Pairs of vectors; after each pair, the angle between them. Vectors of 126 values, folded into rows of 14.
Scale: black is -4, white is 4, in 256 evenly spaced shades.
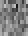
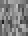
partly opposed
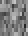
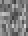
nearly opposite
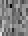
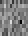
partly aligned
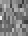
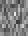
orthogonal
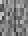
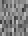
partly aligned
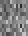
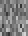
nearly parallel
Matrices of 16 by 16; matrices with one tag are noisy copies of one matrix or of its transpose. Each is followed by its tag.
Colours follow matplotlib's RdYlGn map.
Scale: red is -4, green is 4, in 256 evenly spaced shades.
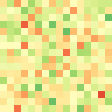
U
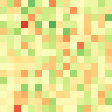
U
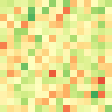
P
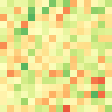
P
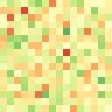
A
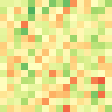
P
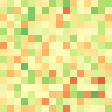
P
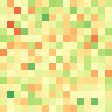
A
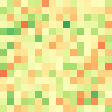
P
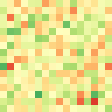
P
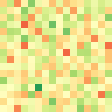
U
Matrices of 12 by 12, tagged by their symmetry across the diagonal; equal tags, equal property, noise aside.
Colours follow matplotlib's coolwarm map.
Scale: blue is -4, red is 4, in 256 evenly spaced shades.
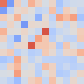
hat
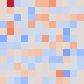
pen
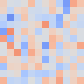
pen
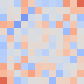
hat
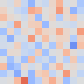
pen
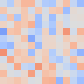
pen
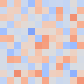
hat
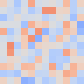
hat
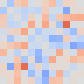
hat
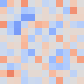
hat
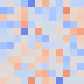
pen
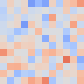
pen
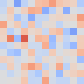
pen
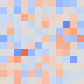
pen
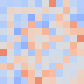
hat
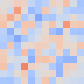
hat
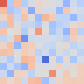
pen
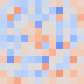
hat
